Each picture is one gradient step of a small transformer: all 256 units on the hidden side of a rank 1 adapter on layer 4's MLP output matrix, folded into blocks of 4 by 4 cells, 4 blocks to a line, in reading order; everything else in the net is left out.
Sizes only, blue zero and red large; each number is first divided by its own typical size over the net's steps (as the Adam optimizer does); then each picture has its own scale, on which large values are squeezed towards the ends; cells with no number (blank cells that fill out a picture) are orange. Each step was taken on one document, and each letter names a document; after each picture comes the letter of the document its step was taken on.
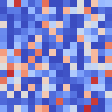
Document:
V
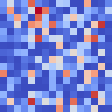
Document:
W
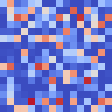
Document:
W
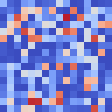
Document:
W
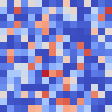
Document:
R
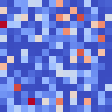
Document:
W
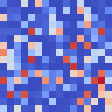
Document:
V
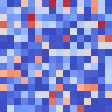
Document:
R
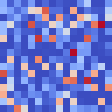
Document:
W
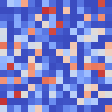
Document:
V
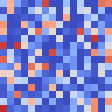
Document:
V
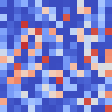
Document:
V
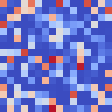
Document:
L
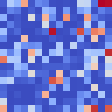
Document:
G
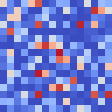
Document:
R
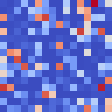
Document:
G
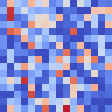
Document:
R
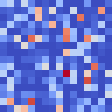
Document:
W
